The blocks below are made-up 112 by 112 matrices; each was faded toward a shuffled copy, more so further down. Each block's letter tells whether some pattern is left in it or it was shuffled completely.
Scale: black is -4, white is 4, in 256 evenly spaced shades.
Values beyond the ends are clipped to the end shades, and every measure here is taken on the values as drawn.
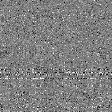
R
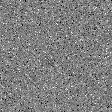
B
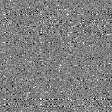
R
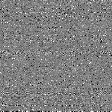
R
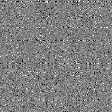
R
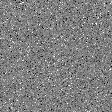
B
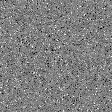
B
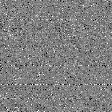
R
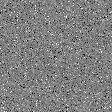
B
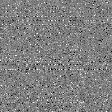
R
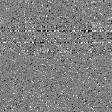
R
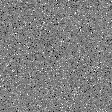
B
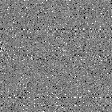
R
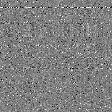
R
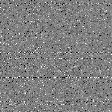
R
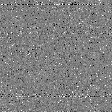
R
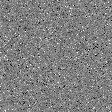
B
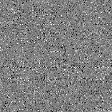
R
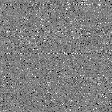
R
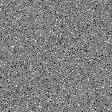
B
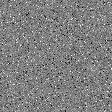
B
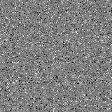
R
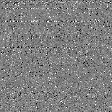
R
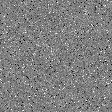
B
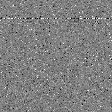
R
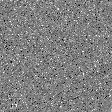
B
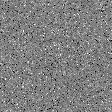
B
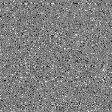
R
